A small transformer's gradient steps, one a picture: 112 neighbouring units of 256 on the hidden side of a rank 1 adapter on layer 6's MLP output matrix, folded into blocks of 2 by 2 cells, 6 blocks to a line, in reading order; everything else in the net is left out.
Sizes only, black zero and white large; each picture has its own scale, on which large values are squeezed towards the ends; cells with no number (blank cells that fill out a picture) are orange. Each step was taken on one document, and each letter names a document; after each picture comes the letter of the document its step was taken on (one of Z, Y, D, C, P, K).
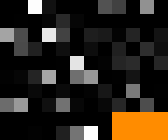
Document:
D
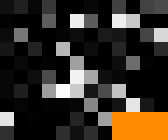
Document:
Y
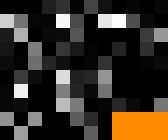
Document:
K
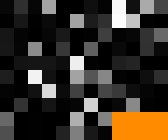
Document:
Y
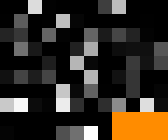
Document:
D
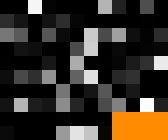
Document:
D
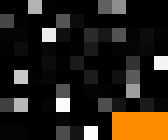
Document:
D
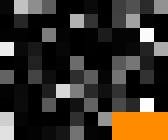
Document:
Y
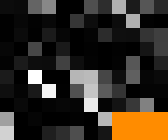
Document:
Y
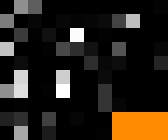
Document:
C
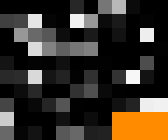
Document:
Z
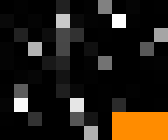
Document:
K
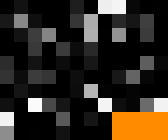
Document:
Z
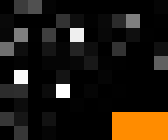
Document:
C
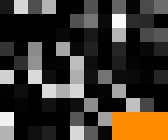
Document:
Y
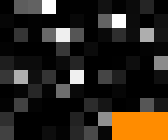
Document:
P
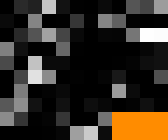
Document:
P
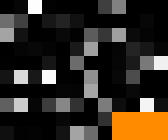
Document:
D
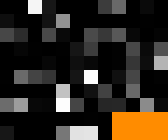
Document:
D
